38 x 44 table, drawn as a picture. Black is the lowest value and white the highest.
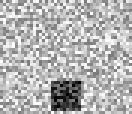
An odd patch, lower than its surroundings, sits in the bottom middle. No single row or column stands out from its neighbours. The bottom middle is the ninth with the lowest average. Overall the values sit about 70% of the way up the scale. There are no regular stripes.
